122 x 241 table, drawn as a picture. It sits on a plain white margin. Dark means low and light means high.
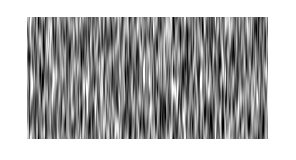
The values follow a bell shape. On average the colour sits 50% of the way up the scale. The grain runs up and down. Neither half mirrors the other. There is no overall slope.
